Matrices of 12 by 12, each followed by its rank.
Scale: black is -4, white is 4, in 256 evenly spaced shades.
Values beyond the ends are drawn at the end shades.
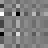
one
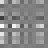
one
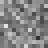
full rank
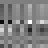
one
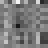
two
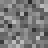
full rank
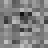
two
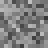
full rank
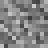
full rank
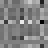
two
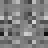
two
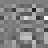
two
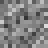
full rank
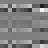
one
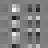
one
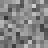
full rank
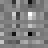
two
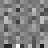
two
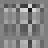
one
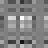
one
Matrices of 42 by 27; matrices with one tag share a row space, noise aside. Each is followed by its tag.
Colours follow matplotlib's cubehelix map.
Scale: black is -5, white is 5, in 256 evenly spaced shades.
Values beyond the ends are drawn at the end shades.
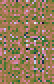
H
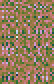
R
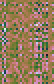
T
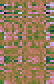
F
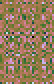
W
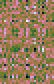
H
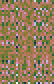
R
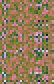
T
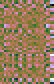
F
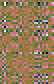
T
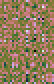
H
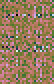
R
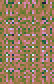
W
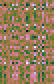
H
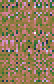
R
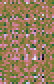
H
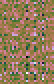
H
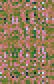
H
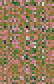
H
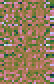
F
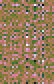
H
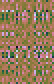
R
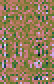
T
